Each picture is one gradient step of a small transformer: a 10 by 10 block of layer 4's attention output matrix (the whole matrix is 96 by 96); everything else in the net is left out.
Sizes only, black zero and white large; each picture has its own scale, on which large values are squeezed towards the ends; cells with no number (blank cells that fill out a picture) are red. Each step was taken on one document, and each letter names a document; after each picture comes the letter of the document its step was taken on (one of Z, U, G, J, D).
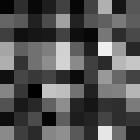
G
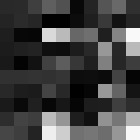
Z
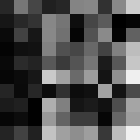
Z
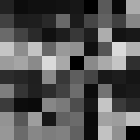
G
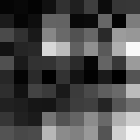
Z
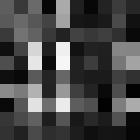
G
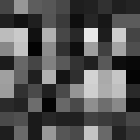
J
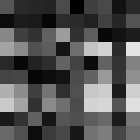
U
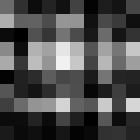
U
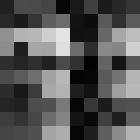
Z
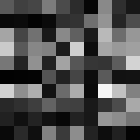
G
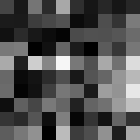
G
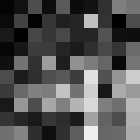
U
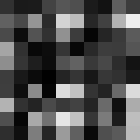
U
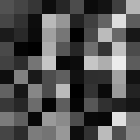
J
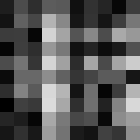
Z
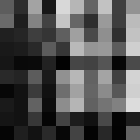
U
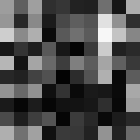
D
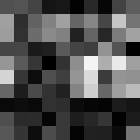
J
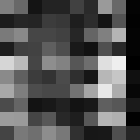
J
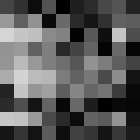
J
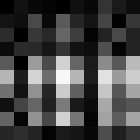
U
